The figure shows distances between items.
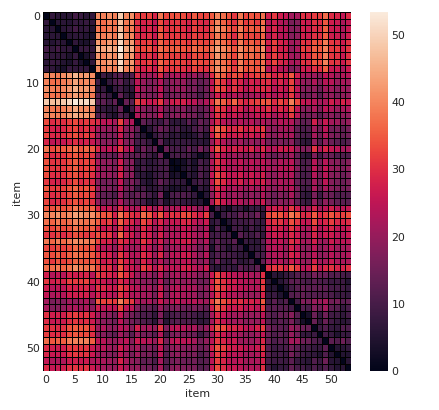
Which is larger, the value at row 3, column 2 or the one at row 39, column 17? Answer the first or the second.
the second
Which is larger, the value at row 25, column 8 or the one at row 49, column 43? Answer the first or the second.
the first
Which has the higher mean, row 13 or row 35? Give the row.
13
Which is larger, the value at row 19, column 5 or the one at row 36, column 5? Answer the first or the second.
the second
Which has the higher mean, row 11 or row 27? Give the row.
11
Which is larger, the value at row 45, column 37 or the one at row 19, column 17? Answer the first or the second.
the first
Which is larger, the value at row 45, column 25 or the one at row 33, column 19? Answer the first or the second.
the second
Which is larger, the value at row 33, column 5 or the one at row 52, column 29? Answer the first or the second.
the first
